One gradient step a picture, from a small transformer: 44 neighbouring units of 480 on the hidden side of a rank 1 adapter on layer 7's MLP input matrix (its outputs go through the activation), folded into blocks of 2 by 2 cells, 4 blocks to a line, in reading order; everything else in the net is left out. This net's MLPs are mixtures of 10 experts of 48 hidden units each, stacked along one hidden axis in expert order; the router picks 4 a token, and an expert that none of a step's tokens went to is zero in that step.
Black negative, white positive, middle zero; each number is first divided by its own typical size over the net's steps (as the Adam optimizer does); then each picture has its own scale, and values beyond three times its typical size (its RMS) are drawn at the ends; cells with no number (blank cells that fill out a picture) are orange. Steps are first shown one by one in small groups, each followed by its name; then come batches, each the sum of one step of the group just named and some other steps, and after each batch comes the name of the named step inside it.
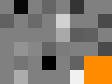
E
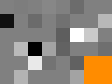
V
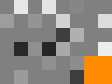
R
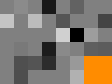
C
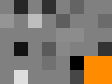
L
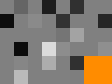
L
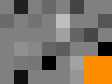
E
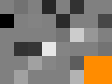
V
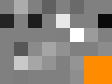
V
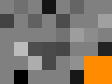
V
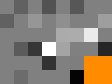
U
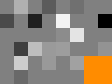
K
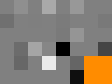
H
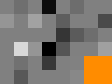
H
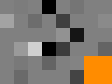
H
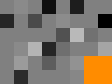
K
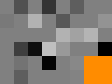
U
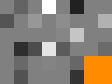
H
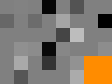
K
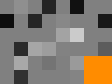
K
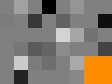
K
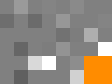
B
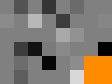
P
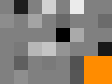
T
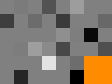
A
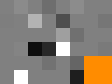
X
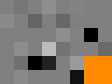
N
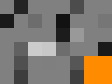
T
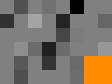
X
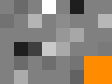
X
